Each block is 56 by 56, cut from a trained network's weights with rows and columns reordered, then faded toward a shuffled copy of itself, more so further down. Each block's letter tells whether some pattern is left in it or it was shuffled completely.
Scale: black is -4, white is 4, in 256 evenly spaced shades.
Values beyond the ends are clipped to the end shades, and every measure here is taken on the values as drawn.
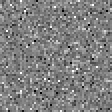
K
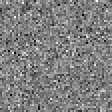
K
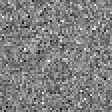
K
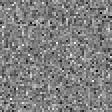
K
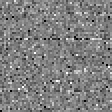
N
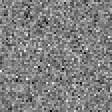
K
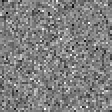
K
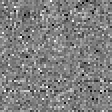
N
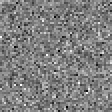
K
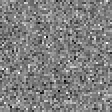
K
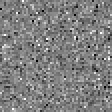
N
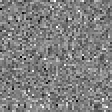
N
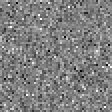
K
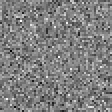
K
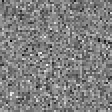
N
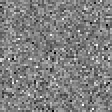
N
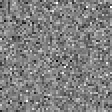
K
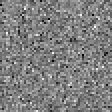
K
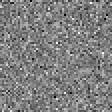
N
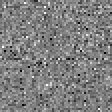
N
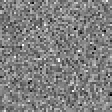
K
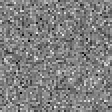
N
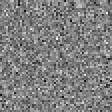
N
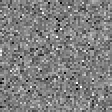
N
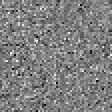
N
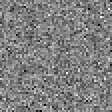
N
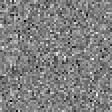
N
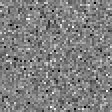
K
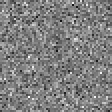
N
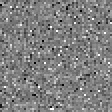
K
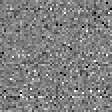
N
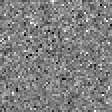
K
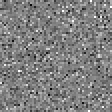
K
